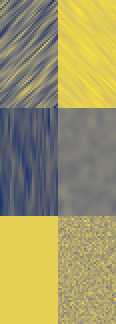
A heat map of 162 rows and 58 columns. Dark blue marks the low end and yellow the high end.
It is made of 3 by 2 panels. Panel 1,1: middling, slanting up to the right, strong in contrast. Panel 1,2: very high, slanting down to the right, faint in contrast. Panel 2,1: low, streaked downward. Panel 2,2: middling, blotchy, faint in contrast. Panel 3,1: very high, flat. Panel 3,2: high, fine-grained.
